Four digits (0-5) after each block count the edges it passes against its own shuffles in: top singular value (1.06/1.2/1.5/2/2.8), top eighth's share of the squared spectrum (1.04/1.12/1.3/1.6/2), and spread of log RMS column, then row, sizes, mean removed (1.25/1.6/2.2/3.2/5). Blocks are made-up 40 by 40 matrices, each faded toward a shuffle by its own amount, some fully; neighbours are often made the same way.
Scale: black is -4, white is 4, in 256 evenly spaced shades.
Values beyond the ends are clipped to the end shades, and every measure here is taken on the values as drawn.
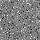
0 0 0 0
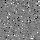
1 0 0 0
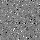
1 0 0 0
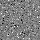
0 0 0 0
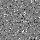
0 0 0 0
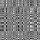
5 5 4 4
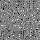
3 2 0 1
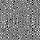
4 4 2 1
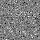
2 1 0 0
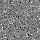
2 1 0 0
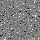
0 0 0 0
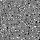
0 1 0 0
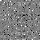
3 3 0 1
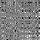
4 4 3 2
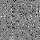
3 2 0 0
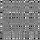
4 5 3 3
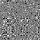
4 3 1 2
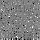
3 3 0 1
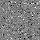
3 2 1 0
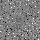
2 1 0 0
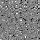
3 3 1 1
